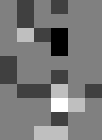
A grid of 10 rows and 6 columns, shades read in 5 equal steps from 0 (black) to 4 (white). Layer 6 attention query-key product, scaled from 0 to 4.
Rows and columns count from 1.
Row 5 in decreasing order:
2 2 2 2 2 1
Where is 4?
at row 8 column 4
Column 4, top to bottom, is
1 2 0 0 2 1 3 4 1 3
